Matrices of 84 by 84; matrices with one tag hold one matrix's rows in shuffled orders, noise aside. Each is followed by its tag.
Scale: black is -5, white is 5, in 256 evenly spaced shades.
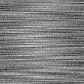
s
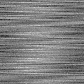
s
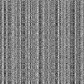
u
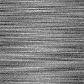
s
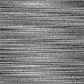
s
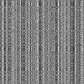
u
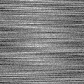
s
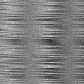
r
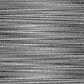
s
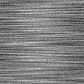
s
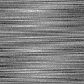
s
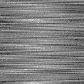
s
